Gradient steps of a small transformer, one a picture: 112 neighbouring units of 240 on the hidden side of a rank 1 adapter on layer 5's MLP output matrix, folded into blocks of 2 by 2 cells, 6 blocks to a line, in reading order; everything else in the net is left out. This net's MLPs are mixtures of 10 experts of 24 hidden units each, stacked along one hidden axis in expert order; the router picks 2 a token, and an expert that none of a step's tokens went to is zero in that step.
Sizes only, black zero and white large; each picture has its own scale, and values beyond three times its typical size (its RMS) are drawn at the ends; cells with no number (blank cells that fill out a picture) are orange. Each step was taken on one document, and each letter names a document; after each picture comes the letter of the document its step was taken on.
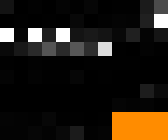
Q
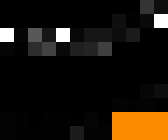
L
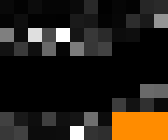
L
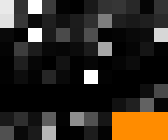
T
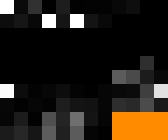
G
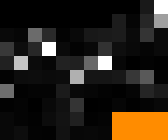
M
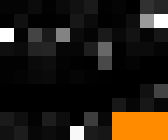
L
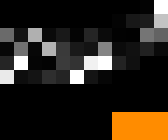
M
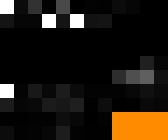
G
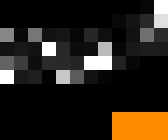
M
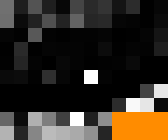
T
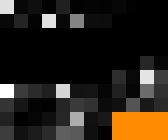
G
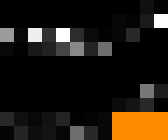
Q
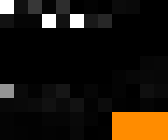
G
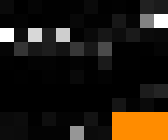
L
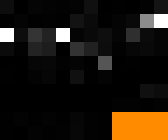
L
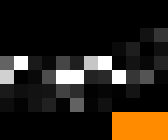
M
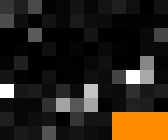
T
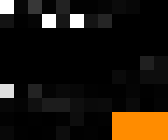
G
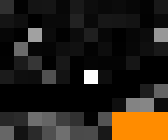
T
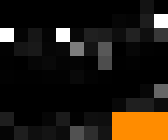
L
